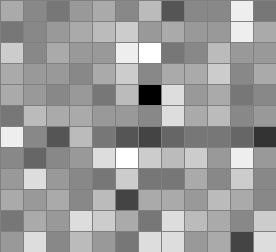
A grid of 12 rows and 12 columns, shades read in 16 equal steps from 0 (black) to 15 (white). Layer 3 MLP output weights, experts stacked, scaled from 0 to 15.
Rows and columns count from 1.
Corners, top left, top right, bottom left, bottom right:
10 7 9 13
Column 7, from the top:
11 9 15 8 0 8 4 12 7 10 7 13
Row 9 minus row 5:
-1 4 1 -1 0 1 7 -6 1 -2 5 0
